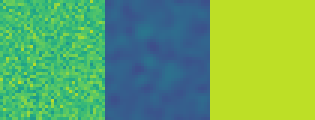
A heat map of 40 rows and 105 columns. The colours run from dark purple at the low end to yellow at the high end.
It is made of 1 by 3 panels. Panel 1,1: high, fine-grained. Panel 1,2: low, blotchy, faint in contrast. Panel 1,3: very high, flat.
